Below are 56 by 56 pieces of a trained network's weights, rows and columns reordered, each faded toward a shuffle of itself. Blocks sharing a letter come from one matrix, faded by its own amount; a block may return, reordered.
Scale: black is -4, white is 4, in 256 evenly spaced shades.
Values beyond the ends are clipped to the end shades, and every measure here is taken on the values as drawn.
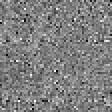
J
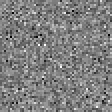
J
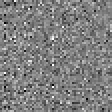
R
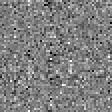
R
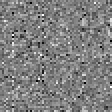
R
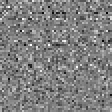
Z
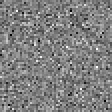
J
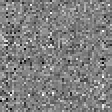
R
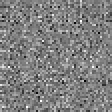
Z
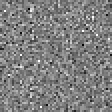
J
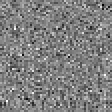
Z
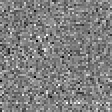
J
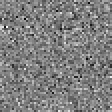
Z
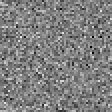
Z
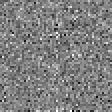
R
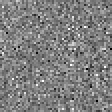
J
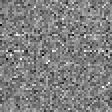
J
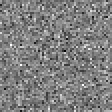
J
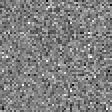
J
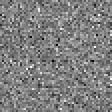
J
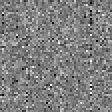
R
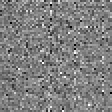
R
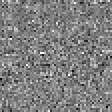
Z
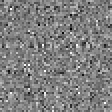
R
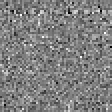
J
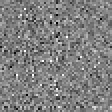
R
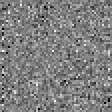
R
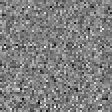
Z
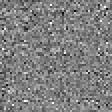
R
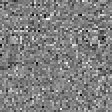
Z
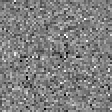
J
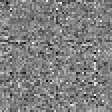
R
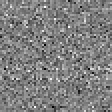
J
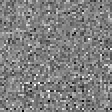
R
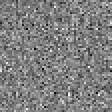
Z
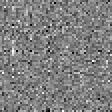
R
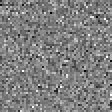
J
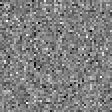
J
